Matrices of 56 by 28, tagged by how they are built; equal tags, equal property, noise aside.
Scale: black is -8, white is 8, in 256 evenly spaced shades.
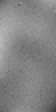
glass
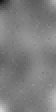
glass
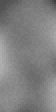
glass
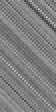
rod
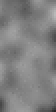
glass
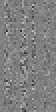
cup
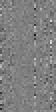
cup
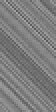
rod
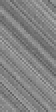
rod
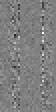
cup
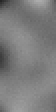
glass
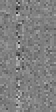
cup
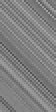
rod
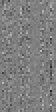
cup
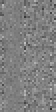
cup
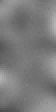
glass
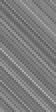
rod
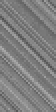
rod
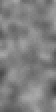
glass
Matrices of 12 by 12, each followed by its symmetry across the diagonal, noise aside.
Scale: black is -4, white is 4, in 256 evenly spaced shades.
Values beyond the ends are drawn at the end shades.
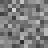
neither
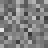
neither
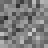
symmetric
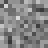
symmetric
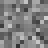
antisymmetric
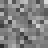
antisymmetric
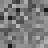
symmetric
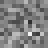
neither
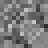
symmetric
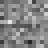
neither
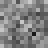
symmetric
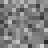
antisymmetric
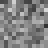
neither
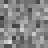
neither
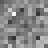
symmetric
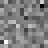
antisymmetric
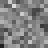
neither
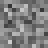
antisymmetric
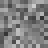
antisymmetric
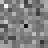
symmetric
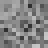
symmetric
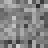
neither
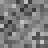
symmetric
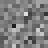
antisymmetric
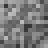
symmetric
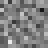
antisymmetric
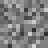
antisymmetric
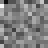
antisymmetric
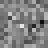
neither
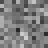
neither
